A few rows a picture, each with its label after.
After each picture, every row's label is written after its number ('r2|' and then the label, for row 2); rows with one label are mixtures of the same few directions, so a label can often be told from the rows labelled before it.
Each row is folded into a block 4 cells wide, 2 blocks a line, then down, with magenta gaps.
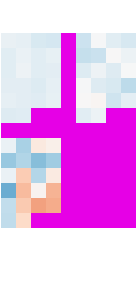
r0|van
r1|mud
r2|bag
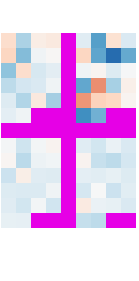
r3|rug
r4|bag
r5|rug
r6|bag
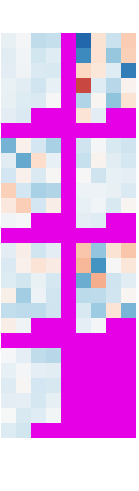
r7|van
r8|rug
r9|mud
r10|rug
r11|bag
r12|rug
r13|van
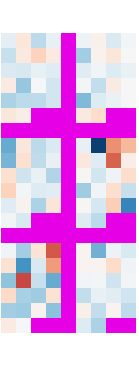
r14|bag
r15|bag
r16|rug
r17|van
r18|rug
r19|van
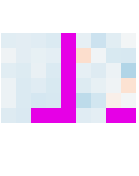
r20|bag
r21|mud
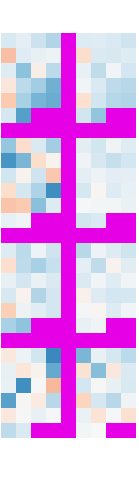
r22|bag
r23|bag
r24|mud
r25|bag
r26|bag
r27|mud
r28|rug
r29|mud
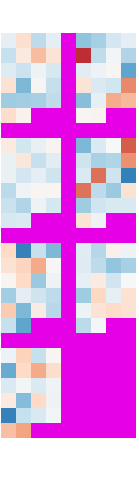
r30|bag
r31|mud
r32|mud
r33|rug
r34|van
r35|bag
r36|bag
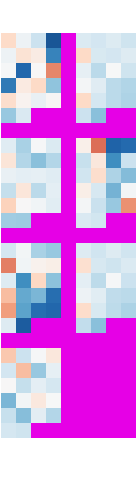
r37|rug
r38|bag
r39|bag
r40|van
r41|bag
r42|bag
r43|mud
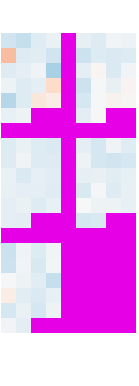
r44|mud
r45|bag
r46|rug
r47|bag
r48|rug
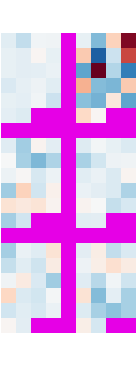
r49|van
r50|rug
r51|bag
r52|mud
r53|rug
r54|bag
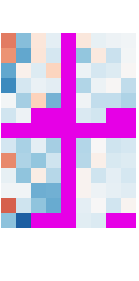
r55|rug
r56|mud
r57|bag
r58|rug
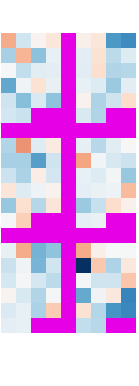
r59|mud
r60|van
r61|van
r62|mud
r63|van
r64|mud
